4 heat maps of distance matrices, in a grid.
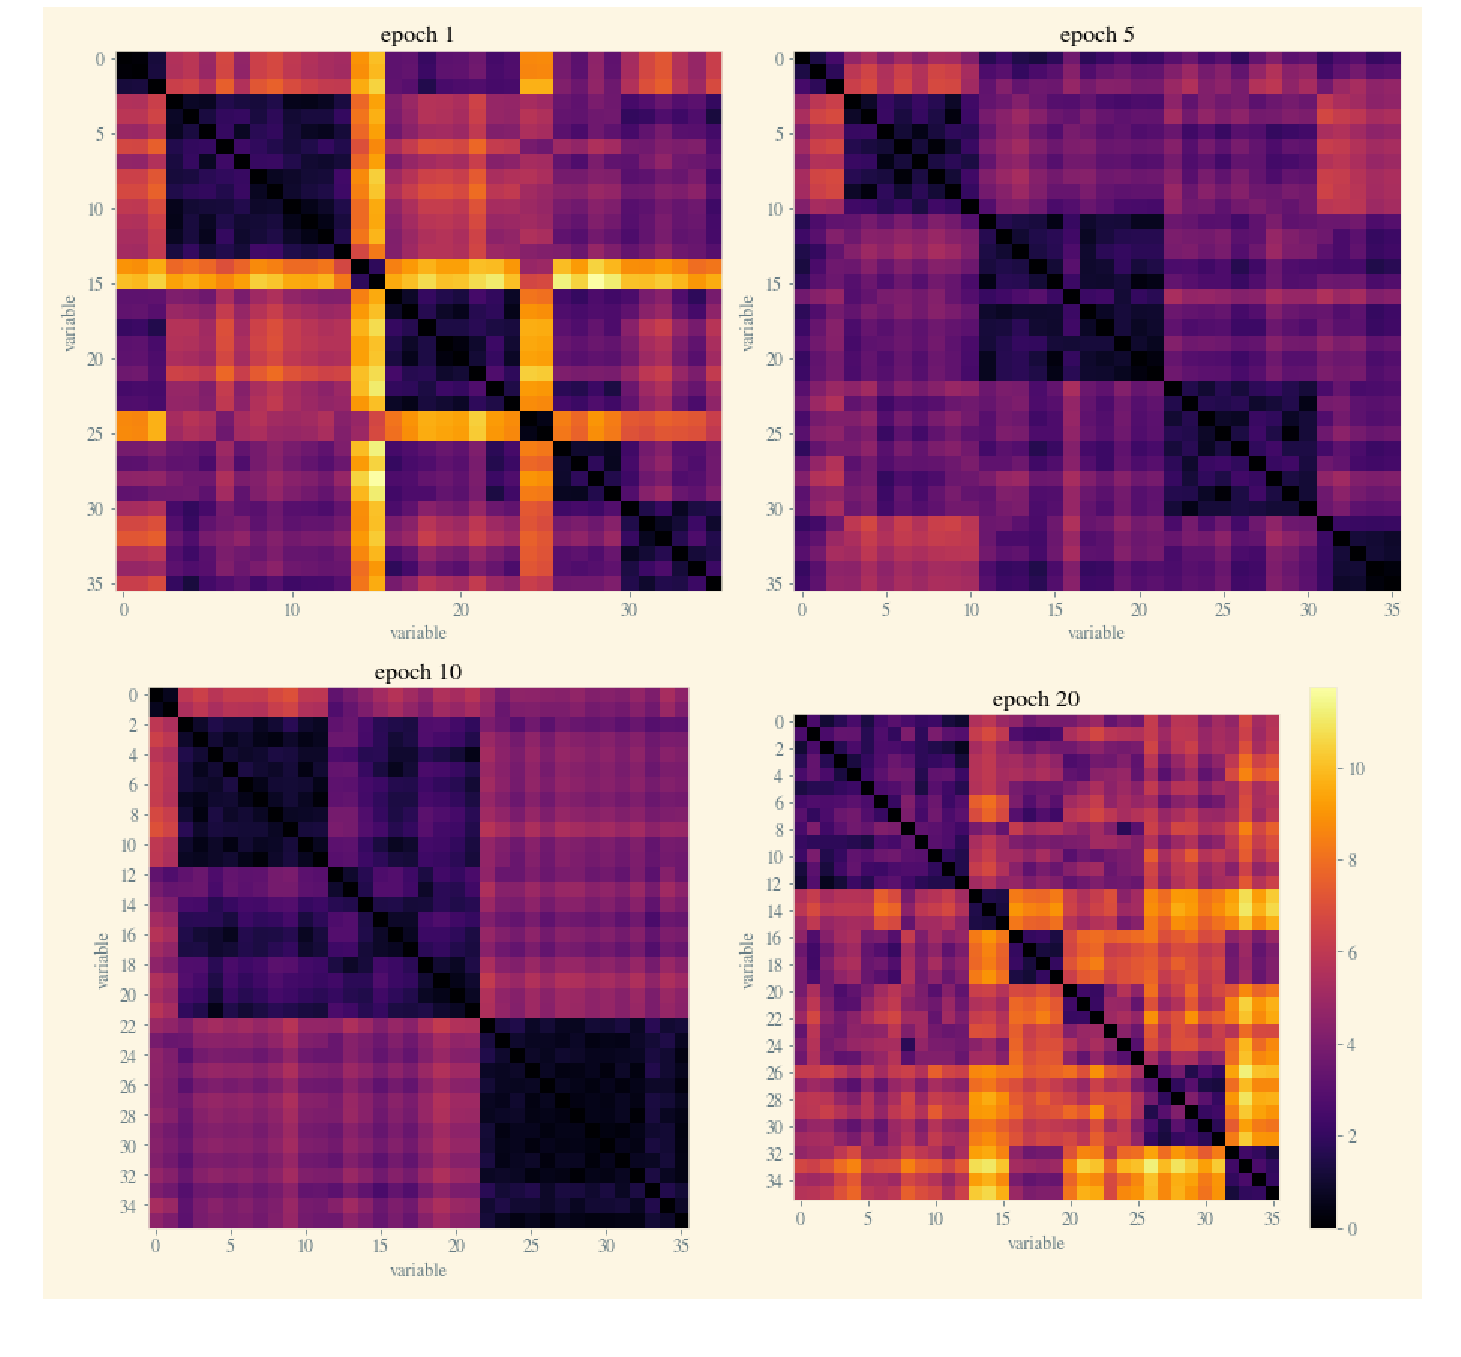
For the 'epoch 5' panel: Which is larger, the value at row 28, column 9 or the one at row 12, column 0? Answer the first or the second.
the first
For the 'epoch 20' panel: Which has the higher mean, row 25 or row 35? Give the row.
35
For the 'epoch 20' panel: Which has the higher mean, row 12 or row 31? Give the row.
31
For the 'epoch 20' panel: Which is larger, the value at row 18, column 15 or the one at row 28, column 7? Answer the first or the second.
the first
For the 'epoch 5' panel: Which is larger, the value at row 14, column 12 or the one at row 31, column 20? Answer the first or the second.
the second
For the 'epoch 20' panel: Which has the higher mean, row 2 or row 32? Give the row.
32
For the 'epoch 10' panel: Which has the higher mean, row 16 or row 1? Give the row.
1
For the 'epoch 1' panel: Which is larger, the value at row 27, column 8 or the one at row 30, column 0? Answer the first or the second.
the second
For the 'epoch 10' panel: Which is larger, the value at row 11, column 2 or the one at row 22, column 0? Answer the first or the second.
the second
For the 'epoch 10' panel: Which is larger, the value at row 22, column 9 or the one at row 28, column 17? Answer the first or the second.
the first
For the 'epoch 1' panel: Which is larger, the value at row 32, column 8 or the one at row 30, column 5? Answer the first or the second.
the first
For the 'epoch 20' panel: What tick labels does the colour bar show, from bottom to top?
0, 2, 4, 6, 8, 10
